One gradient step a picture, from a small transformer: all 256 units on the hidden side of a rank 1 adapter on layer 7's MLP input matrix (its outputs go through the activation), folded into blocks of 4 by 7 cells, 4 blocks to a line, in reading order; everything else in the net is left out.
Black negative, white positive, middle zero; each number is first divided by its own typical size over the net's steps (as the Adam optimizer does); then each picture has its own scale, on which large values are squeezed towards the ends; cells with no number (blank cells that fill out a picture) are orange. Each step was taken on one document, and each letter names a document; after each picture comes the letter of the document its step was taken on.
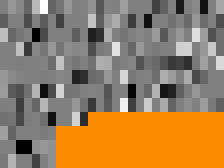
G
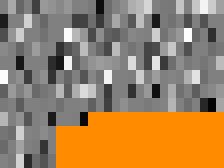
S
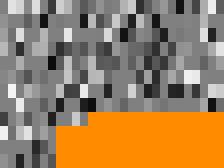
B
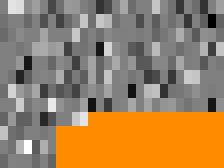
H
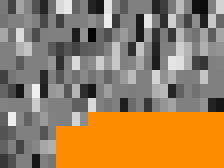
G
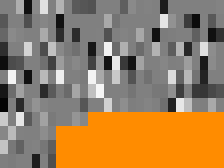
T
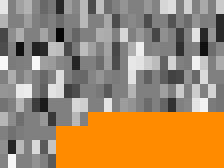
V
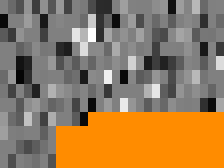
H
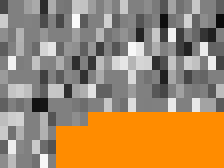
V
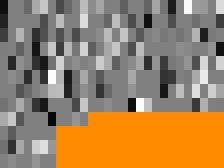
V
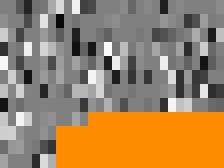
T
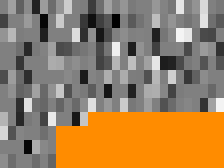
H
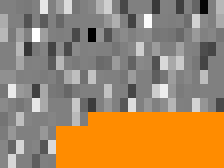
G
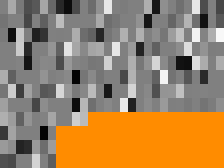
G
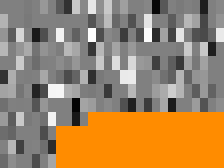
G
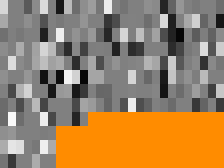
V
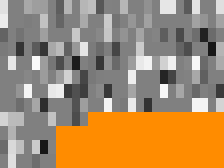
V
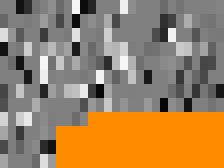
T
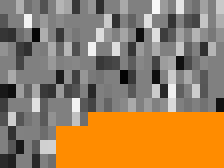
G
